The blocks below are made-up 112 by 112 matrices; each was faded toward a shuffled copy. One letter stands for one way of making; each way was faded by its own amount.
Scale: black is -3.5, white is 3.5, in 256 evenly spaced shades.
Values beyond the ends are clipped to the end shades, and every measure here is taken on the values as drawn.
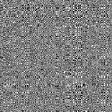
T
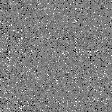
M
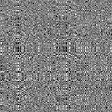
T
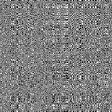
T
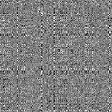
T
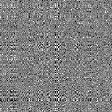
T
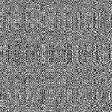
T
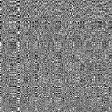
T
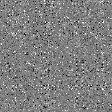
M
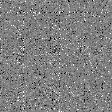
M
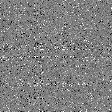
M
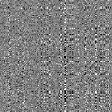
T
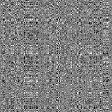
T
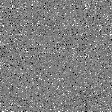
M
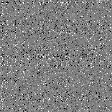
M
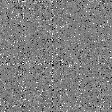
M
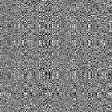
T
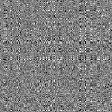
T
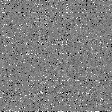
M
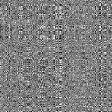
T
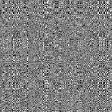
T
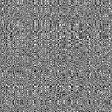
T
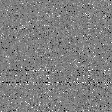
M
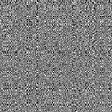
T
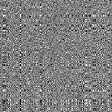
T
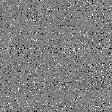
M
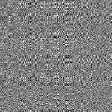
T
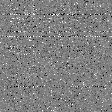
M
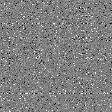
M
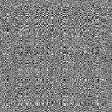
T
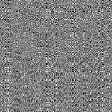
T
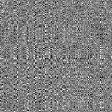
T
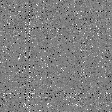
M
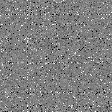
M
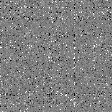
M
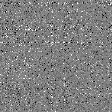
M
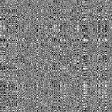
T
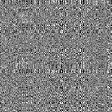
T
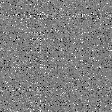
M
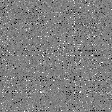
M
